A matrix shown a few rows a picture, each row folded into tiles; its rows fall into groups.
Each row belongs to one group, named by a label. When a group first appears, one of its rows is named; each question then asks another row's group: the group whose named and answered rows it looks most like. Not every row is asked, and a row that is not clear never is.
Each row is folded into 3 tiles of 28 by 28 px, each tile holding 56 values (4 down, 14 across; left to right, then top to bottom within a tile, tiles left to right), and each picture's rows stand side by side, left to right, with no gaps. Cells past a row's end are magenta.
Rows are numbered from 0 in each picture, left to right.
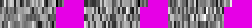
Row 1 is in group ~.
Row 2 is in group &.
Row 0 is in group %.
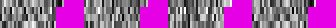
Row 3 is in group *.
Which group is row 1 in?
&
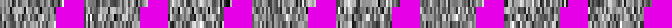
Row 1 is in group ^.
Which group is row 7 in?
~
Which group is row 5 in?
&
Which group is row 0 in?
^
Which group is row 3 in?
&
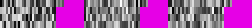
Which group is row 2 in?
~
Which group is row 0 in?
~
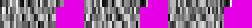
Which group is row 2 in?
*
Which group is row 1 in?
*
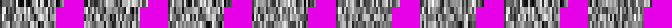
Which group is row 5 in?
%
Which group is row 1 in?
~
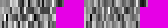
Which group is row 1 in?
*
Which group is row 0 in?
*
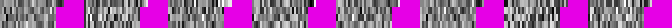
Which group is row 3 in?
*
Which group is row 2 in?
&
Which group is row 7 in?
^
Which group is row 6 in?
~
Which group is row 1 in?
^
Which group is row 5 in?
*
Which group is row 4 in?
*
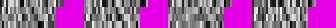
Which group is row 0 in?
%
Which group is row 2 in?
%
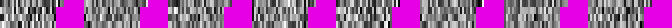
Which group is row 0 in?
~
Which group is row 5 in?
*
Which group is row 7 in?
~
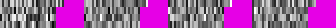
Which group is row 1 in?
*
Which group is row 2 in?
&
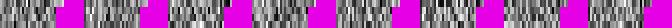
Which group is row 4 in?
&
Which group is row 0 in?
&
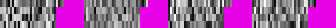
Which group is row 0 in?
~
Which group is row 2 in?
%
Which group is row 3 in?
%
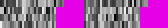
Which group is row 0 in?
~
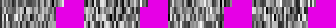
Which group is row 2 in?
%
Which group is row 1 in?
~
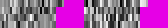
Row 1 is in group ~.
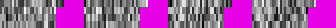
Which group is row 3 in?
*
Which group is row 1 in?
&
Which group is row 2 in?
~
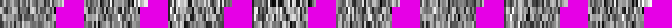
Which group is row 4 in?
&
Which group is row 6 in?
^
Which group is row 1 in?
&
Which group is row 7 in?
&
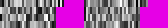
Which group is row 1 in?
%
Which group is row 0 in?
~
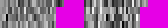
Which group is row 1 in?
^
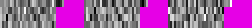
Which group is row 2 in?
&
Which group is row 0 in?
*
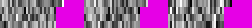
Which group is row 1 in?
*
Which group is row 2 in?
%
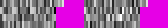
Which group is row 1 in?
&
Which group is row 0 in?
&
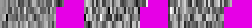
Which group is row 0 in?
*
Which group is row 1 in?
*
